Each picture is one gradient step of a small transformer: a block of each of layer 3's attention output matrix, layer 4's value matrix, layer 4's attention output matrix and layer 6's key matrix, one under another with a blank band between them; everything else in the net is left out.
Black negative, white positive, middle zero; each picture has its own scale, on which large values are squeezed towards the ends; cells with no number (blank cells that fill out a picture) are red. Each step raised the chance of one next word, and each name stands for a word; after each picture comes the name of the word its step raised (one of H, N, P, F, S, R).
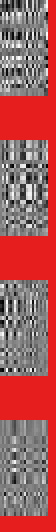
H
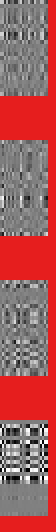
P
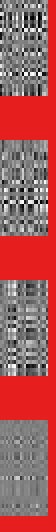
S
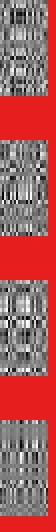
H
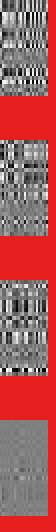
H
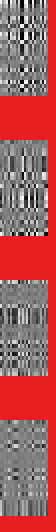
P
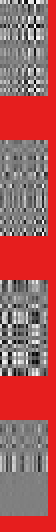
P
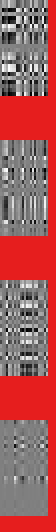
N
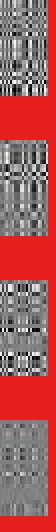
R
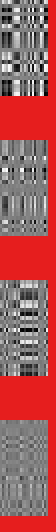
N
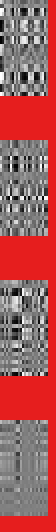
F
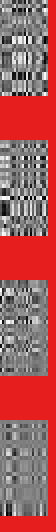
F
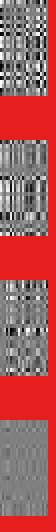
R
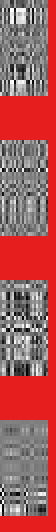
N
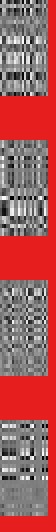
F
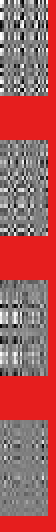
P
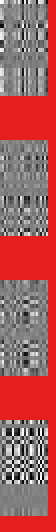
P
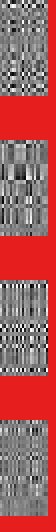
R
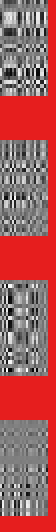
H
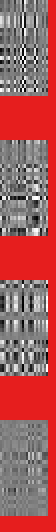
H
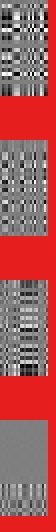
S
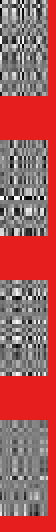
F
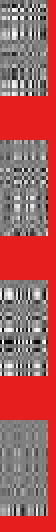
N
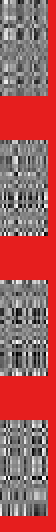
P
